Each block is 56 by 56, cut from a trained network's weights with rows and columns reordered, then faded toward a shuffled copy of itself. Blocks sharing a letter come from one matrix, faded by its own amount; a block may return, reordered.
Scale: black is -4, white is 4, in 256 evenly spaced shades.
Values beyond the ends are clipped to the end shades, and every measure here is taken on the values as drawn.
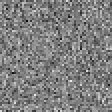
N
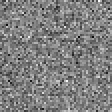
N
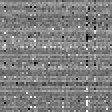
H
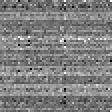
H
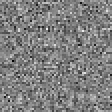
N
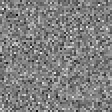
N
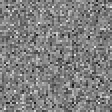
N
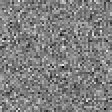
N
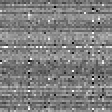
H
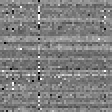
H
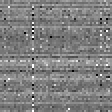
H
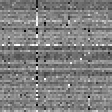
H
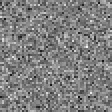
N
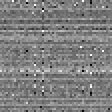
H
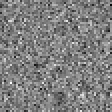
N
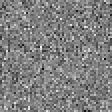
N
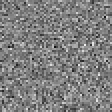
N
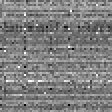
H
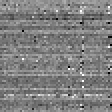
H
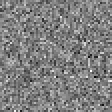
N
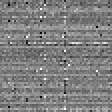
H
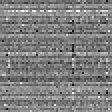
H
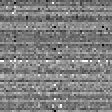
H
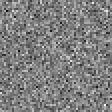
N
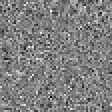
N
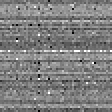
H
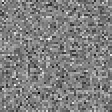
N
